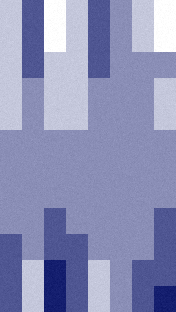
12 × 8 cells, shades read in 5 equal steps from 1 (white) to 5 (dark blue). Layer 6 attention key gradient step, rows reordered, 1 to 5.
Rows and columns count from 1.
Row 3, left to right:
2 4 2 2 4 3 3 3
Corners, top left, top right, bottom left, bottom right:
2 1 4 5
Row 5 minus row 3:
0 -1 0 0 -1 0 0 -1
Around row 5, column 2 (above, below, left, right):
3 3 2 2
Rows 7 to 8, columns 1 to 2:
3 3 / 3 3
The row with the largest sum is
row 12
